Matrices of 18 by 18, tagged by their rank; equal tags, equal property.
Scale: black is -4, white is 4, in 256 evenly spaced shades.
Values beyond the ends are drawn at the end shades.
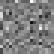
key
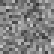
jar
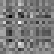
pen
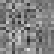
key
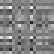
pen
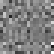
key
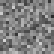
jar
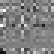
key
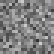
jar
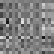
pen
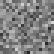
jar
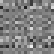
key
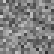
jar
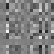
pen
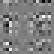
pen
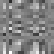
pen
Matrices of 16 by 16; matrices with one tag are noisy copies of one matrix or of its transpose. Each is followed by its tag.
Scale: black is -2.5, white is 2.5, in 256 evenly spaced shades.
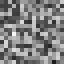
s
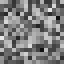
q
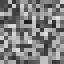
s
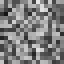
q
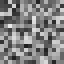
s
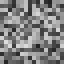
q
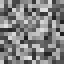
q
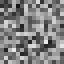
s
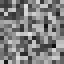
s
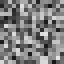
s
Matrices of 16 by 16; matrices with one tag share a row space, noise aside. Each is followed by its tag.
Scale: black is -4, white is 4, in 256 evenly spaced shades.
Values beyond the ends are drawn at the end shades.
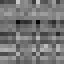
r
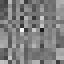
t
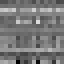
r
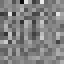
t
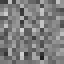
t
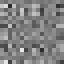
t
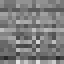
r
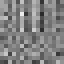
t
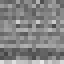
r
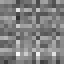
r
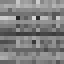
r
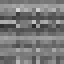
r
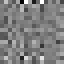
t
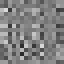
t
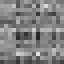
r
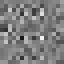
t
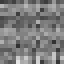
r
